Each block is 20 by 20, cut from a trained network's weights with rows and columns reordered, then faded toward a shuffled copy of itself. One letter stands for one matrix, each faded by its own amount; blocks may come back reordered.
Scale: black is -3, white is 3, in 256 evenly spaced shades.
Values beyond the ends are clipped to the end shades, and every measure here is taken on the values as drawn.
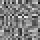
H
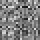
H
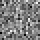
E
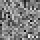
E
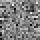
E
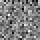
E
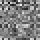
H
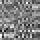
H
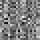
H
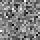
E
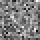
E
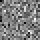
E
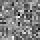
E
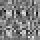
H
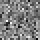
E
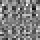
H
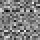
H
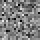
E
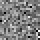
E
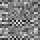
H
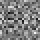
H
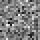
E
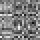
H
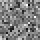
E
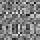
H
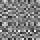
H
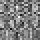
H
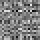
H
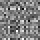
H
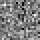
E
